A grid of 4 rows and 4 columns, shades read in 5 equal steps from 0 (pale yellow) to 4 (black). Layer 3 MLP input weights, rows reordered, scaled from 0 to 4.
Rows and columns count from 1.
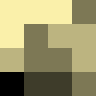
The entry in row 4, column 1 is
4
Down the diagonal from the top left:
0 2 2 2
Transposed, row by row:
0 0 1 4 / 0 2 2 3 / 0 1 2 3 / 2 1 1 2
